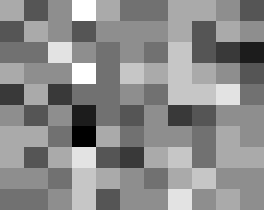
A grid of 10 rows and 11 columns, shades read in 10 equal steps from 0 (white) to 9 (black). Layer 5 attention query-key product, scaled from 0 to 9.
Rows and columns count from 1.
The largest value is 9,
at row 7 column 4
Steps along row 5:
down up down same down up down same down up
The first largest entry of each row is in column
2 1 11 11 1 4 4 6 3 5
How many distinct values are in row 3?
7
